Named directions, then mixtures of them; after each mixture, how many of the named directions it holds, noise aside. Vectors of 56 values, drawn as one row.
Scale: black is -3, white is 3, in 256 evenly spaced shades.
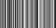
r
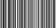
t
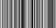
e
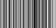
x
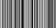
two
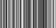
three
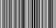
two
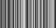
two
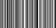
two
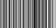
one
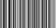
two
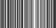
three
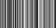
one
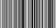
two
